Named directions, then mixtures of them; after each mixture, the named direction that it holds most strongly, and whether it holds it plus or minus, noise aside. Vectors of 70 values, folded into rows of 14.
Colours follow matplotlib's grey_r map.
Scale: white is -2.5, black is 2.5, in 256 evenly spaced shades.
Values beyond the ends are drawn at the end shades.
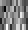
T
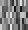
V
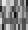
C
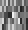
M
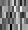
V, minus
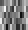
T, minus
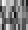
C, plus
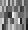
M, plus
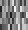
V, minus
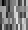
C, minus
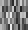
V, plus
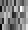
M, minus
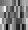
T, minus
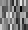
V, plus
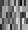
V, minus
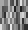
V, plus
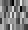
V, plus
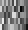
M, plus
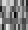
C, plus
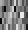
T, plus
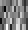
T, plus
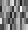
V, minus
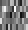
V, minus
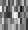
M, plus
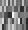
M, plus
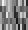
C, plus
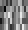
T, plus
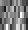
T, plus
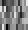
C, minus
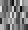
V, plus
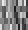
V, plus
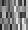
V, minus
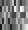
V, minus
